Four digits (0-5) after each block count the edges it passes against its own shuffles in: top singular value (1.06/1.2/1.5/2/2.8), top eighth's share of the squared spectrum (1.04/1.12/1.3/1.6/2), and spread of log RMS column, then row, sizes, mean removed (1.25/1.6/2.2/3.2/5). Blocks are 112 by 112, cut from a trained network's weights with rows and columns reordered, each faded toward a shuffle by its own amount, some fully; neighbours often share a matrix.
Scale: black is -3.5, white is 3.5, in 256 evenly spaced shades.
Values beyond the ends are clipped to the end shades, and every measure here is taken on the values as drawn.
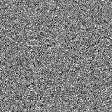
3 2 1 1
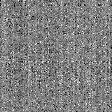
3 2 0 2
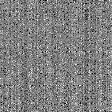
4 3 0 3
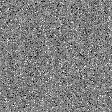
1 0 0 0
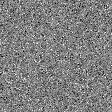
0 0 0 0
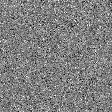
0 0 0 0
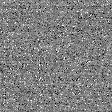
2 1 0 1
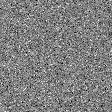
0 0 0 0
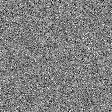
0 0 0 0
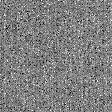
2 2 0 1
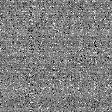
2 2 2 0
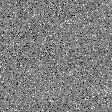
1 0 0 0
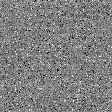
1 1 1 0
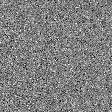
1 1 0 0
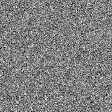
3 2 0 1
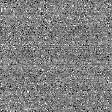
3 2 2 0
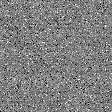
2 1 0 0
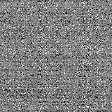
3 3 3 1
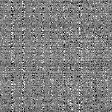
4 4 4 1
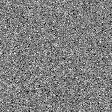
2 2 0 1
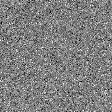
2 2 1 1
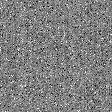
1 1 0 0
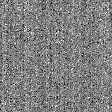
3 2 0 1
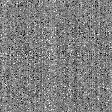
3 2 0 2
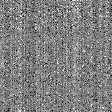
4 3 0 2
